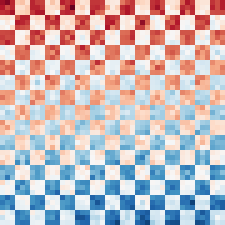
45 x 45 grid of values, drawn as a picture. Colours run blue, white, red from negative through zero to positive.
Average level on the scale: 50%. Slope: up to the top. Odd rows or columns: none. Ninth with the highest average: top left. Lone odd cells: none.
